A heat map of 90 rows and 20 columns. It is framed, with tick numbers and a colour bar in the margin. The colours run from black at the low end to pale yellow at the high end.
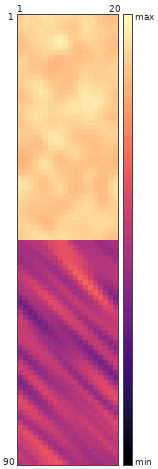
It is made of 2 by 1 panels. Panel 1,1: very high, blotchy, faint in contrast. Panel 2,1: middling, slanting down to the right.
